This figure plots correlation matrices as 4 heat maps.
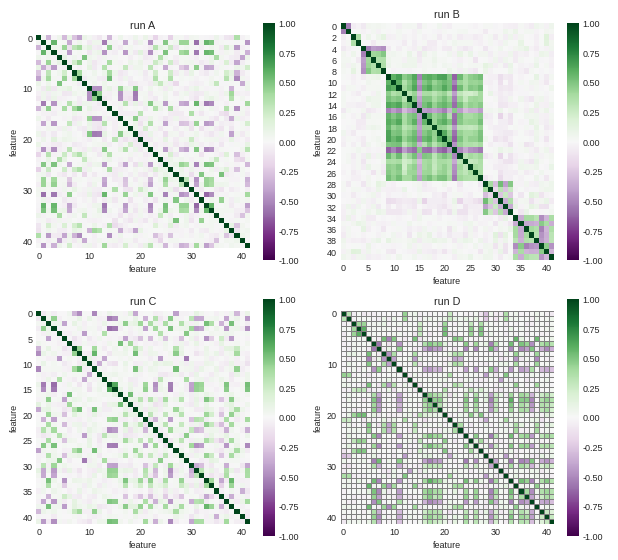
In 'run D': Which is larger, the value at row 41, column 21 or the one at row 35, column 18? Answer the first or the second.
the second
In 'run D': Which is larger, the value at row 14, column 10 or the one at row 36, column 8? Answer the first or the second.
the first
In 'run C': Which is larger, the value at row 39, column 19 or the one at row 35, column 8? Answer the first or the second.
the first
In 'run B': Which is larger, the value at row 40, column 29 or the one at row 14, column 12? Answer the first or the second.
the second
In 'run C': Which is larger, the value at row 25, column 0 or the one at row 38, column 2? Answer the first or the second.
the second
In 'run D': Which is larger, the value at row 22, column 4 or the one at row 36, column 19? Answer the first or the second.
the second
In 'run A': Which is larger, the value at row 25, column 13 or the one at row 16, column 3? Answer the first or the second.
the second
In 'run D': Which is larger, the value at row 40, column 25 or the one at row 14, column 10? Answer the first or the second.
the second
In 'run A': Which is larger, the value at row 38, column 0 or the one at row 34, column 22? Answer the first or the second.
the first
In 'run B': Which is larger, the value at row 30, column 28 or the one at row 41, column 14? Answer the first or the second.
the second
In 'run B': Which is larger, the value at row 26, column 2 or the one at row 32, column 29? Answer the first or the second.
the first
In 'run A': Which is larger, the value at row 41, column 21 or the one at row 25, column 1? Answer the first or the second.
the second
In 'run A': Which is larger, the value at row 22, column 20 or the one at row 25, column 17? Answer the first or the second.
the first
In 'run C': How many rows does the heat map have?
42
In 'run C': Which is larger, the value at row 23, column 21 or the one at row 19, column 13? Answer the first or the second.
the second
